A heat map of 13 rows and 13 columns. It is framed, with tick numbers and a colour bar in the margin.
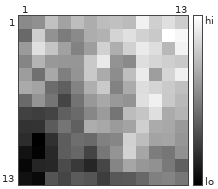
Neither half mirrors the other. The ninth with the highest average is the top right. The bottom left is the ninth with the lowest average. There is an overall slope up to the top right.
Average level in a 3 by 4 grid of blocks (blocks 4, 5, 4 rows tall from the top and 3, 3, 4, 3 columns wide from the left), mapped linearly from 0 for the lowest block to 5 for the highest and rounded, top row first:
4355
2344
0133
